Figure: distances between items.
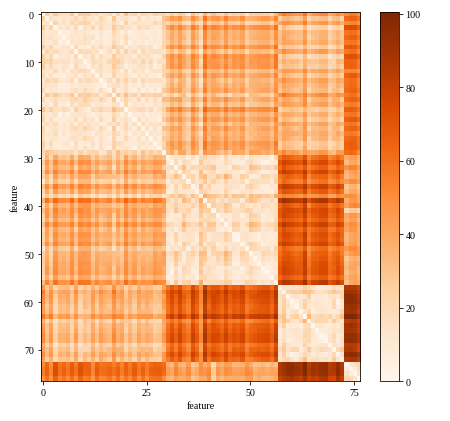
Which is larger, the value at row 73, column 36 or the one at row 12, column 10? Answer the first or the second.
the first
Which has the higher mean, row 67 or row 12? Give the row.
67
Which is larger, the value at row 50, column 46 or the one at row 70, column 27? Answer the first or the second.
the second
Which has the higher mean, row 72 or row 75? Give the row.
75
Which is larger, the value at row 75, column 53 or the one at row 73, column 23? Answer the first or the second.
the second
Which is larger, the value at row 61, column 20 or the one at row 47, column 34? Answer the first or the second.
the first
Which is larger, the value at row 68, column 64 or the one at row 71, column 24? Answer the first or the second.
the second
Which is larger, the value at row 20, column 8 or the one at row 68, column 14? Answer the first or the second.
the second
